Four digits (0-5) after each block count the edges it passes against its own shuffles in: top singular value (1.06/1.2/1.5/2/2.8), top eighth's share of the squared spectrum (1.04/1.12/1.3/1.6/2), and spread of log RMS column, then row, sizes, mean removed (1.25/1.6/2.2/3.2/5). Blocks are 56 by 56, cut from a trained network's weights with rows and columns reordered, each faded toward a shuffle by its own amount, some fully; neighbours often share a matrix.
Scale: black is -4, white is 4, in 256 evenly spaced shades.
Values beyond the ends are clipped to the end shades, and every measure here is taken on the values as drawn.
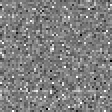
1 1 1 0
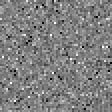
0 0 0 0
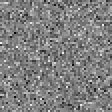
0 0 0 0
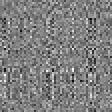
4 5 3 2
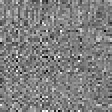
4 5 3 2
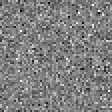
0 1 0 0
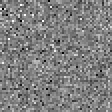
1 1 0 1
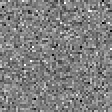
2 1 0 0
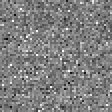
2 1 0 0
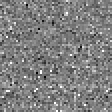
1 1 0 0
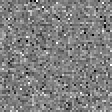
1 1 0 0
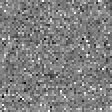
1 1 0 0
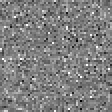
1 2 0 0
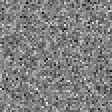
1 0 0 0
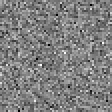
1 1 0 0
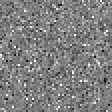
0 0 0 0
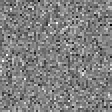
2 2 0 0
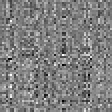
4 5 3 2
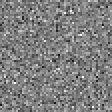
0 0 0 0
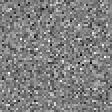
2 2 1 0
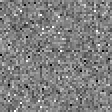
2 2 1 0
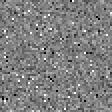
1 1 0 0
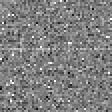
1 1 0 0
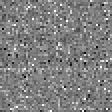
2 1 0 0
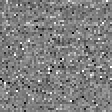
1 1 0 0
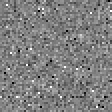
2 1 0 0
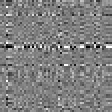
4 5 2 3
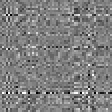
4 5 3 3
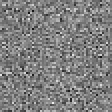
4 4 2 2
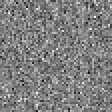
1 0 0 0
